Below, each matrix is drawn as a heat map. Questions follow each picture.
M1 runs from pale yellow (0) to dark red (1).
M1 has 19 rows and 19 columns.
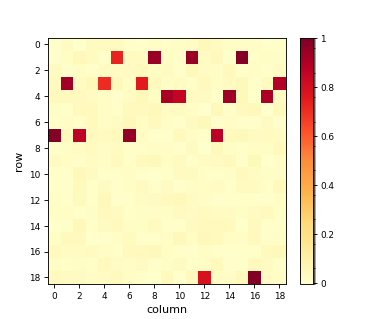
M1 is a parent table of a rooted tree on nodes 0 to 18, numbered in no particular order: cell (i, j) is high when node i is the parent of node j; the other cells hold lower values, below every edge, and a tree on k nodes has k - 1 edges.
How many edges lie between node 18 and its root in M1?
1
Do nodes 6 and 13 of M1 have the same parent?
yes
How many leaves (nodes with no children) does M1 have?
14
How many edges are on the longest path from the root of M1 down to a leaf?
2
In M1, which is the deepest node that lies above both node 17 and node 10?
4
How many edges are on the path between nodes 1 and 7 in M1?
2
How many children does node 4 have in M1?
4
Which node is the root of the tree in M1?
3
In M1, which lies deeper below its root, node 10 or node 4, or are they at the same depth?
node 10
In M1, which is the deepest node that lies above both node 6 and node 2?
7
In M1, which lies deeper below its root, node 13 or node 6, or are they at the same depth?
the same depth
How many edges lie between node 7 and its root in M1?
1
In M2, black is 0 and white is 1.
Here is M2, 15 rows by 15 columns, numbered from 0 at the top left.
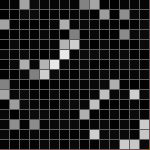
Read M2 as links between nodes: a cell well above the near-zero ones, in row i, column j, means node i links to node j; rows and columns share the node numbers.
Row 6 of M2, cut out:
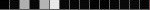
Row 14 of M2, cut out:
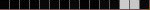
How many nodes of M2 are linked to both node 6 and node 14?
0
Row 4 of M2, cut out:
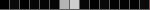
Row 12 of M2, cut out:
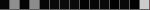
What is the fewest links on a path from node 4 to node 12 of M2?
3
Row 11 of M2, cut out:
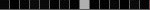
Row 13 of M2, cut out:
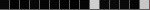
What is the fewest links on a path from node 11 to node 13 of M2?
4
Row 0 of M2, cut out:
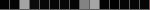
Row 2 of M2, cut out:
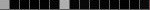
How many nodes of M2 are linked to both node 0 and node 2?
0
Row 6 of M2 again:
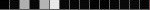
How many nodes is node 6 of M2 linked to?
3
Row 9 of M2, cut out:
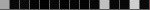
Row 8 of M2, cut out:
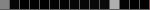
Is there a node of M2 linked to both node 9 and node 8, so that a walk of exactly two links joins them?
yes
